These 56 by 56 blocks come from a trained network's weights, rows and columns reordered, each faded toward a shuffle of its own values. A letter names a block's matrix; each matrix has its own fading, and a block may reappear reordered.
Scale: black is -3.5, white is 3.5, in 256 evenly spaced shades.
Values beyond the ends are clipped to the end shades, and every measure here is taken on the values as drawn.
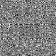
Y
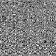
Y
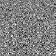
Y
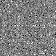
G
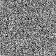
G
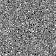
G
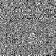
Y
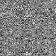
Y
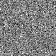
G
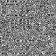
Y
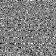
Y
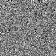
G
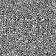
G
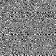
Y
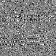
Y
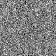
G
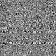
Y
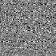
Y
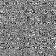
Y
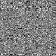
Y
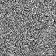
G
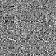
Y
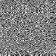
Y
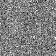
G
